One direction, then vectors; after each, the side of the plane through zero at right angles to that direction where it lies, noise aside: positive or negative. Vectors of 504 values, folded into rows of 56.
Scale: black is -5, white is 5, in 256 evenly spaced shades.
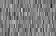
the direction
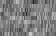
negative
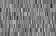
positive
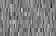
positive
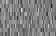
positive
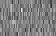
positive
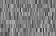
positive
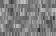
negative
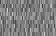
negative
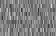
negative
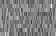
negative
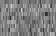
positive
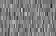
positive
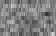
positive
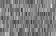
negative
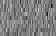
positive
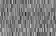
negative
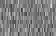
negative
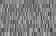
negative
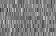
positive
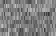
negative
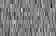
positive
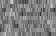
negative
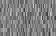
positive
